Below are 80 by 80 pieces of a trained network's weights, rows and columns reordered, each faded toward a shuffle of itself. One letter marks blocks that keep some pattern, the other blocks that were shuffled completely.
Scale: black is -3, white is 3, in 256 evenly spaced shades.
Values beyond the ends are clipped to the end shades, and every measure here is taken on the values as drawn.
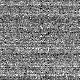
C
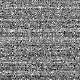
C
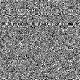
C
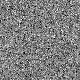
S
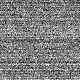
C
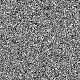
S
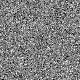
S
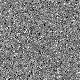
S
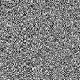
C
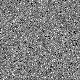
S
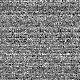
C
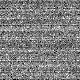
C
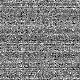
C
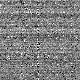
C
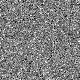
S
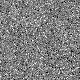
S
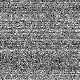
C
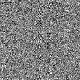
C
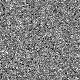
S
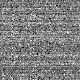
C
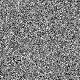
S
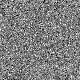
S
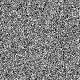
S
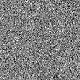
C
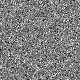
S
